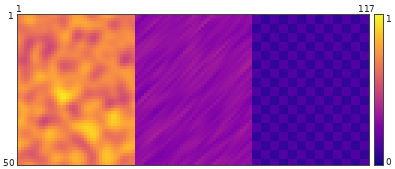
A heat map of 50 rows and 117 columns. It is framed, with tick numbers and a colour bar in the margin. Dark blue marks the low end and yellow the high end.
It is made of 1 by 3 panels. Panel 1,1: high, blotchy. Panel 1,2: low, slanting up to the right, faint in contrast. Panel 1,3: very low, checkered, faint in contrast.
